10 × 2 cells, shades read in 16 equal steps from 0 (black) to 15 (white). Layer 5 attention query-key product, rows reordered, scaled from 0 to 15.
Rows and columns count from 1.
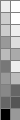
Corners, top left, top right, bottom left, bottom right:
14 15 0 9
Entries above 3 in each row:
2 2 2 2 2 2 2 2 2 1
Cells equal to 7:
1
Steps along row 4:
up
